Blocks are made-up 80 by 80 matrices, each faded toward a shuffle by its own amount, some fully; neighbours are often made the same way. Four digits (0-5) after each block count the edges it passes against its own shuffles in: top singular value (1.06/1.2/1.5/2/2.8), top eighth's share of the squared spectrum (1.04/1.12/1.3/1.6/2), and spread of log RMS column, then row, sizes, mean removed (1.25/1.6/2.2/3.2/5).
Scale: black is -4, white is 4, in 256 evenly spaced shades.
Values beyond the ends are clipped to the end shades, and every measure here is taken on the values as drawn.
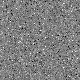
0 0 0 0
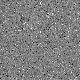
0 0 0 0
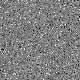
0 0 0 0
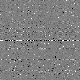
4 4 0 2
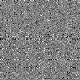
4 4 1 3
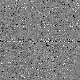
3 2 0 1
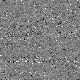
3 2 0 1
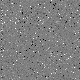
1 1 0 0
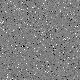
0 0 0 0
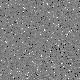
1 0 0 0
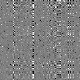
5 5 3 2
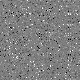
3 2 1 0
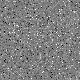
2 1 0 0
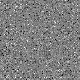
3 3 0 1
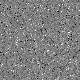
2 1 0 0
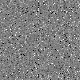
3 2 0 0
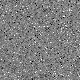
1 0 0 0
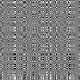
5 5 4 4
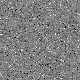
2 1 0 0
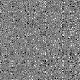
4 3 2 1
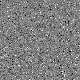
2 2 0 0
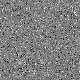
2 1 0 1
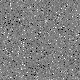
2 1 0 0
